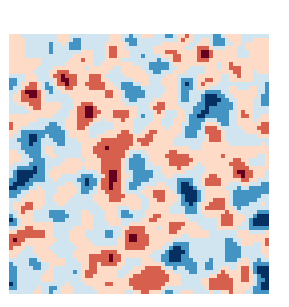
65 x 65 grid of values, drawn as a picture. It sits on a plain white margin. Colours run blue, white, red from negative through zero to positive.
No seam splits the table. No single row or column stands out from its neighbours. Neither half mirrors the other. The field is mottled with small blotches.
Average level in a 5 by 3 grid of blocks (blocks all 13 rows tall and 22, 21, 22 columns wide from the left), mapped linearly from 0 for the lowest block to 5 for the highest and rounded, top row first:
334 / 441 / 054 / 351 / 251
